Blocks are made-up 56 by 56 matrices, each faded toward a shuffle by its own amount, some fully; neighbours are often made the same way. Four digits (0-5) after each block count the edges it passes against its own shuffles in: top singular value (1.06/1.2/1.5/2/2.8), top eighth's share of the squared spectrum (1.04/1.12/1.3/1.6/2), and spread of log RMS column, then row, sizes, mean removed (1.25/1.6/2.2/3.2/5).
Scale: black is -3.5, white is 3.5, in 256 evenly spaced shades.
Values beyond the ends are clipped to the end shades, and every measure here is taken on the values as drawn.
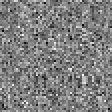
3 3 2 1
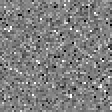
0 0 0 0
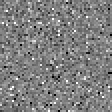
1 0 0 0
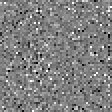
0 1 1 0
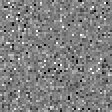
0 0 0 0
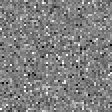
0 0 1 0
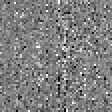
1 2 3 0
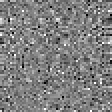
4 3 2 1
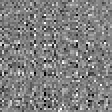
4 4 3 2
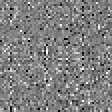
4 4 2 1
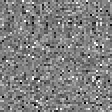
3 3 1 1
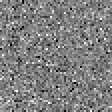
1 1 0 1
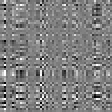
5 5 4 4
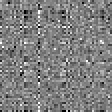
4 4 3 2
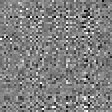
4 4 3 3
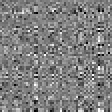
4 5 3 3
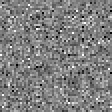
3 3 1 1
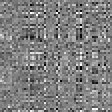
5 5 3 3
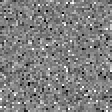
1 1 0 0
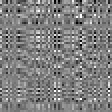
5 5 4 4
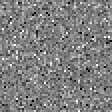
1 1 0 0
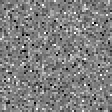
0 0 0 0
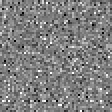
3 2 0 1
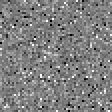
0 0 0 0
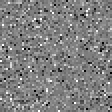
0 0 0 0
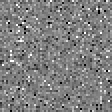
2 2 0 0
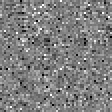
3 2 1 1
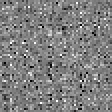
4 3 2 2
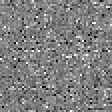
3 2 0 1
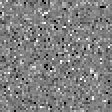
2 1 0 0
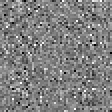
4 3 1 1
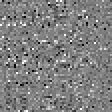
3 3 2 1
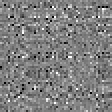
4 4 2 2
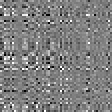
5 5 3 4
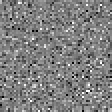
3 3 1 1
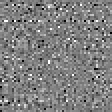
4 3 2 2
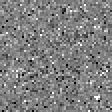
0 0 0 1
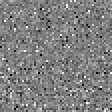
0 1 0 1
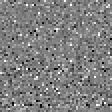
1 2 0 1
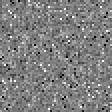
0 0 0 0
